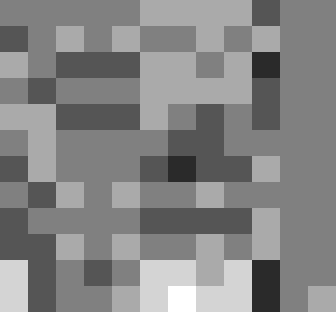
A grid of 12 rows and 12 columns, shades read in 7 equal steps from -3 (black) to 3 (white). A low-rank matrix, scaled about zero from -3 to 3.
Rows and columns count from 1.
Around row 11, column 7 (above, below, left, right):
0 3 2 1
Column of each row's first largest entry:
6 3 1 6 1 2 2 3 10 3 1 7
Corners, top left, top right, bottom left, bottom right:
0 0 2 1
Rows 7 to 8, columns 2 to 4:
1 0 0 | -1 1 0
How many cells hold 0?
69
